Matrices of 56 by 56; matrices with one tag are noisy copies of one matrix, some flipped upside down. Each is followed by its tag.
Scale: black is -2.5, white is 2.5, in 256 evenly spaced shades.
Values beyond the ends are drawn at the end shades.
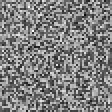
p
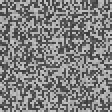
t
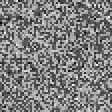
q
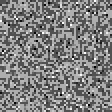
p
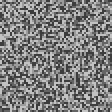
p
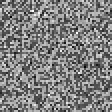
q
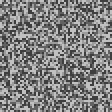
t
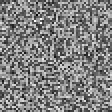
p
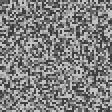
p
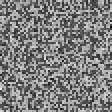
t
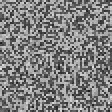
p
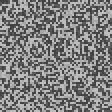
p
